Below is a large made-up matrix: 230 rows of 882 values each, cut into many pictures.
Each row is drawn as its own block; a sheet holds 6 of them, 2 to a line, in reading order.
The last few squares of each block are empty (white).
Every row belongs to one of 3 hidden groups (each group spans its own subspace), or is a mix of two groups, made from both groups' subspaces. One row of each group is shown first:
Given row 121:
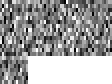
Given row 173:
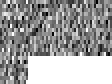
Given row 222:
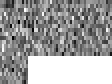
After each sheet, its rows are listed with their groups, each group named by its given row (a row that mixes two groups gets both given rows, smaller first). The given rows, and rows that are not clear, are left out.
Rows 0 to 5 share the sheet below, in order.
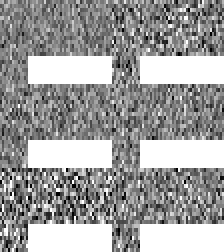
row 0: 173 and 222
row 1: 121
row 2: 222
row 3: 173
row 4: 121
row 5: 121
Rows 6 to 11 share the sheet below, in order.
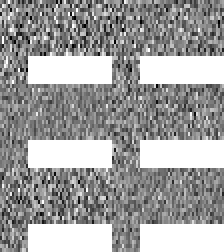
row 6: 121 and 173
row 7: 121 and 173
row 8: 173
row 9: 222
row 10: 222
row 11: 173
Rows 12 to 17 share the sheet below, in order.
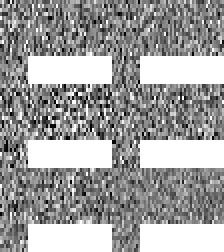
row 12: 173
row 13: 173
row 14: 121
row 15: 121
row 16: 121 and 173
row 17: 121 and 222
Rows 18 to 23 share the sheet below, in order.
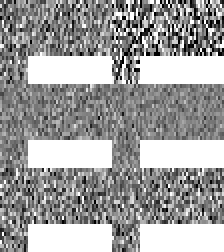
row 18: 173
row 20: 121
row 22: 222
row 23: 121
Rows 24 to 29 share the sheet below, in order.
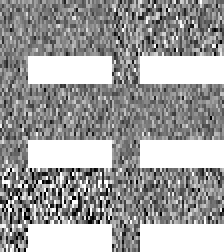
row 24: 121
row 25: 173 and 222
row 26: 121
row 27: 121
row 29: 173 and 222
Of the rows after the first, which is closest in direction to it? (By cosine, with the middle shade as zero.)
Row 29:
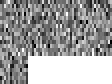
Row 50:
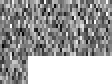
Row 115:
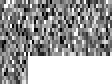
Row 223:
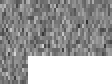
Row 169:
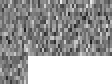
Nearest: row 223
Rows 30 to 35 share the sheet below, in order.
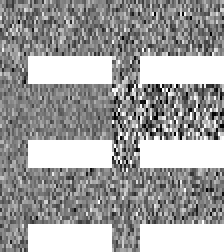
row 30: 222
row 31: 121
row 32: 121
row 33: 222
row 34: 121
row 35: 173
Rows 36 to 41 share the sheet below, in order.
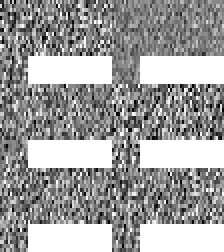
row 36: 173
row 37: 173 and 222
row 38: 121 and 173
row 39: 173
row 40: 173
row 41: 173
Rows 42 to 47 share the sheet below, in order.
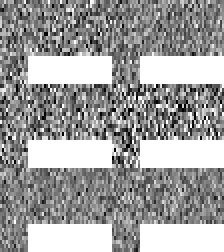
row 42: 121
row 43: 173
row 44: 222
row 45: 222
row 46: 222
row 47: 222
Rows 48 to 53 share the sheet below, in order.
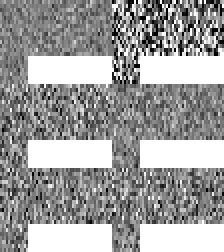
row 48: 121
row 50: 222
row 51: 222
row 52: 173
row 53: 173
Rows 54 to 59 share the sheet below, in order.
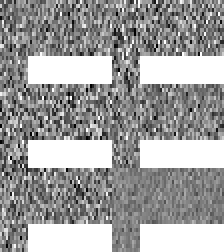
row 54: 173
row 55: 222
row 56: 121
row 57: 222
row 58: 121 and 222
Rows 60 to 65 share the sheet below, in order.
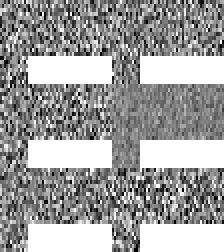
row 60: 121
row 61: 173
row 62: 121 and 173
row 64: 121
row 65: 222
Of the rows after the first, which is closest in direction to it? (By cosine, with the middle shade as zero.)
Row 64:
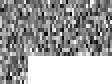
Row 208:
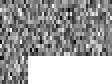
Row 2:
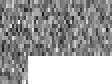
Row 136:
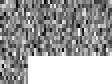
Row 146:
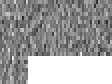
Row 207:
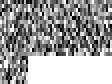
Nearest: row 207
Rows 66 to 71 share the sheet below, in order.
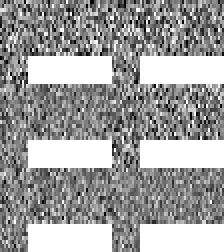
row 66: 121
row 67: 222
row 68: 222
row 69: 222
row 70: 222
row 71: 121 and 173
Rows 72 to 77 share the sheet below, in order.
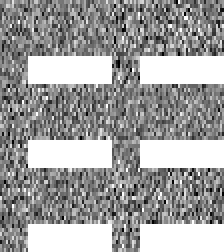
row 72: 222
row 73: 121
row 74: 173
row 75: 121
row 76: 173 and 222
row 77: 173
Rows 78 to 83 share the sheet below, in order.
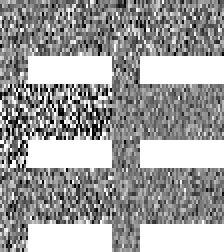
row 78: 121 and 173
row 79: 222
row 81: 121 and 173
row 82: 121
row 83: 173
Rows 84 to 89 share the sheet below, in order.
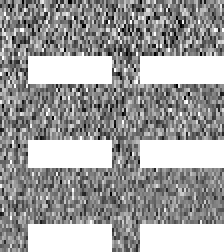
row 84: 173 and 222
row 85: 222
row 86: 173
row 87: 121
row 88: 173
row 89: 222
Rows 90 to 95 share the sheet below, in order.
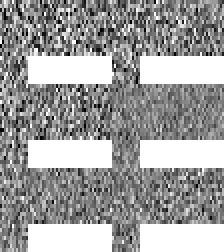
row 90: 121 and 222
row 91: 222
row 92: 173
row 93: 173 and 222
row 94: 173 and 222
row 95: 121
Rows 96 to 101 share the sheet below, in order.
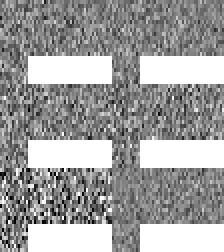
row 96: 222
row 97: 222
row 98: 173 and 222
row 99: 173
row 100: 222
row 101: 121
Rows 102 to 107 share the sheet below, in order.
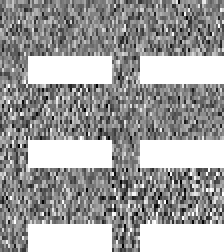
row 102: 222
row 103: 121
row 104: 173
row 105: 173 and 222
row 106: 222
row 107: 173
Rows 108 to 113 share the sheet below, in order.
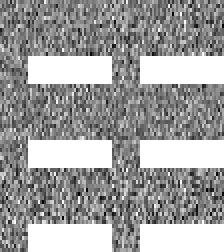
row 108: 173 and 222
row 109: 173
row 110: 121 and 173
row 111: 121
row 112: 222
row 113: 173
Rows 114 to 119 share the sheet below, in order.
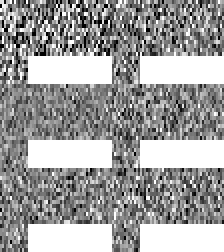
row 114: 173
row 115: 173 and 222
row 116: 121
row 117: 222
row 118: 121
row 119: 222
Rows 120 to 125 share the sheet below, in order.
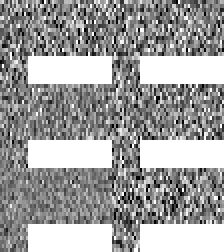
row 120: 222
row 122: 173
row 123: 121 and 173
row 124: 121
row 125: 222
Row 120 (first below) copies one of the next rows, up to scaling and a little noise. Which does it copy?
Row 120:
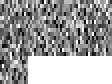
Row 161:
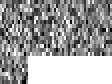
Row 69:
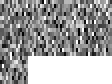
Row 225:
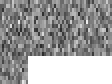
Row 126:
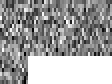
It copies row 69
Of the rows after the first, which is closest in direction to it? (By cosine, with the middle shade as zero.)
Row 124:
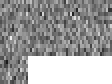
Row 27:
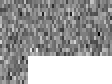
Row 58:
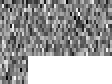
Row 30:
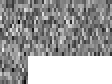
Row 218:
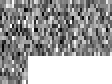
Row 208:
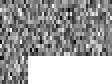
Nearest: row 208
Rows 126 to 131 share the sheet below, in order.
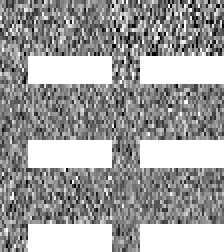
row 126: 222
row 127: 173
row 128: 222
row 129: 121
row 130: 121
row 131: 121
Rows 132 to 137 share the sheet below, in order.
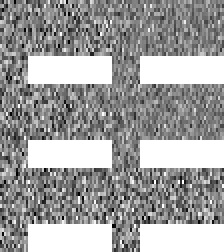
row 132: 121 and 173
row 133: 173
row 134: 222
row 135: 222
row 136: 222
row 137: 121
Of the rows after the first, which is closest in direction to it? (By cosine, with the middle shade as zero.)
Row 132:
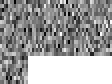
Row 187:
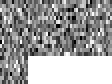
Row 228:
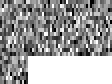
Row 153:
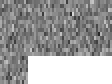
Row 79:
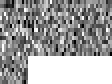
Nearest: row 153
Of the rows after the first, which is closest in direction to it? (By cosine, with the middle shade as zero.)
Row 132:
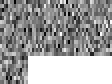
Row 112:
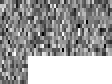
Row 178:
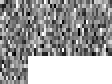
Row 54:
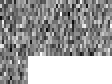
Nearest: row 54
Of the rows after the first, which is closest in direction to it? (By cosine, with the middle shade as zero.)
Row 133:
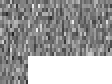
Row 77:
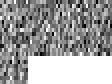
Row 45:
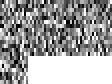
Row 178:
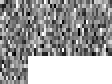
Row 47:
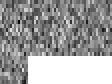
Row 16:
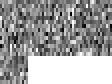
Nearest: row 16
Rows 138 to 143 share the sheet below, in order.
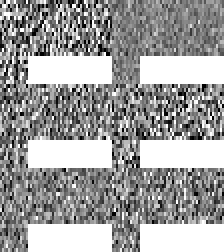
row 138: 173
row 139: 222
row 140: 173
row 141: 121
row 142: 121
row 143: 173
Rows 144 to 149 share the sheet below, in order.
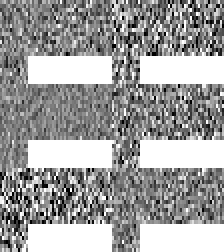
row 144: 121
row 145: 173
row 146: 173
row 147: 121
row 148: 222
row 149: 121
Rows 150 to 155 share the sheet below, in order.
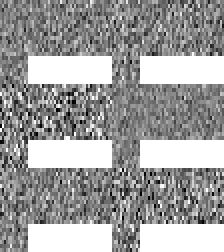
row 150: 121
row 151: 173
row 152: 121
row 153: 121
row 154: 173
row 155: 173
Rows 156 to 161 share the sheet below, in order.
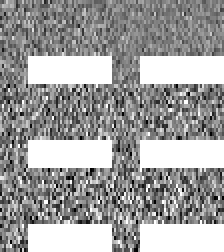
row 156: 222
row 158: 173
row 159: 121
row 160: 121
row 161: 222
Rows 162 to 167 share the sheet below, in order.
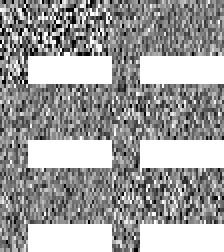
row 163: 173
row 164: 173
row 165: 222
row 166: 222
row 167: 222
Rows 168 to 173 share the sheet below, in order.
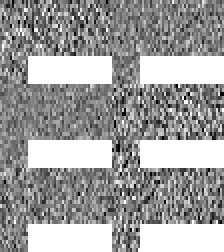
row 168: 222
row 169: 121
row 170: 121
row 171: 121
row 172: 222
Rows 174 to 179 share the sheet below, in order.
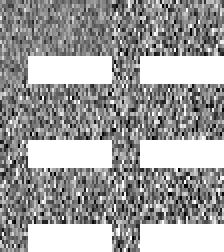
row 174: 121 and 222
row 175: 222
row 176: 121
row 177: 173
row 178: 222
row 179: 121
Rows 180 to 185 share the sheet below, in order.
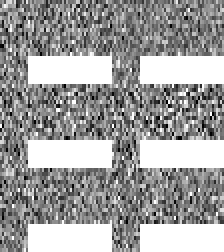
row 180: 173 and 222
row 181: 121
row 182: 121
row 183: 121
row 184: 222
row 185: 222
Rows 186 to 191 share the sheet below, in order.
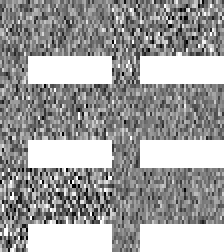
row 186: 222
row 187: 121
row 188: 222
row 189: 173 and 222
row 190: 121
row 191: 173
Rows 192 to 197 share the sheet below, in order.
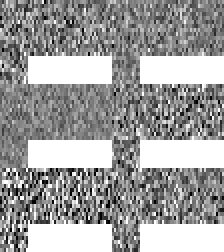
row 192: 222
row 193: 121 and 173
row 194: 222
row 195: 121
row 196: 173
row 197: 222
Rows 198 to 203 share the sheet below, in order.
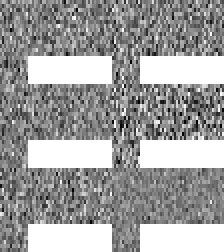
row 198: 121
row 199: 121 and 173
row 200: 222
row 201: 121 and 173
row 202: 173
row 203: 121
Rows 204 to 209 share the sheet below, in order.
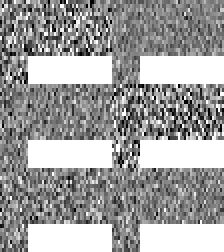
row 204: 121
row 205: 121
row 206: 121 and 173
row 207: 121
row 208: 121
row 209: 222
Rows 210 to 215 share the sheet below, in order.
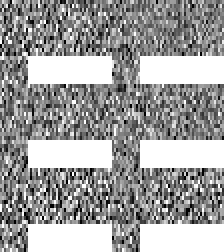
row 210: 121
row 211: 173 and 222
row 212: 121 and 222
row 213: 222
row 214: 121
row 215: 121
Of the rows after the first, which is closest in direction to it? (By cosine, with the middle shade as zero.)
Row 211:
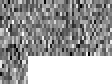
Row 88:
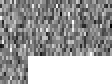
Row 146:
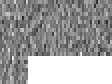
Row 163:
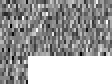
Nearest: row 163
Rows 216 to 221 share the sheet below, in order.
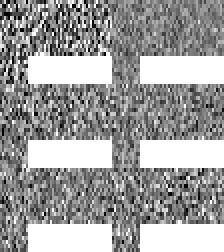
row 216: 173
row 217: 222
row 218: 222
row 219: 173
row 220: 222
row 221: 121
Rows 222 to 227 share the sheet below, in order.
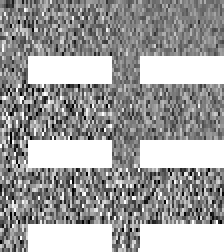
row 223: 222
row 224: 173 and 222
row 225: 222
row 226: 121 and 173
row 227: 173
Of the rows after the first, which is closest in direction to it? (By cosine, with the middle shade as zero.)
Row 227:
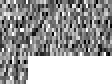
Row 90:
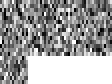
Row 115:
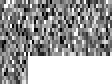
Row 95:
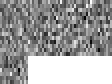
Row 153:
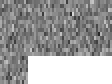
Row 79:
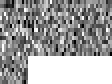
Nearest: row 115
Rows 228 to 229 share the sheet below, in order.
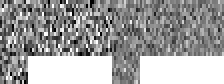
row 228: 121
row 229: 222
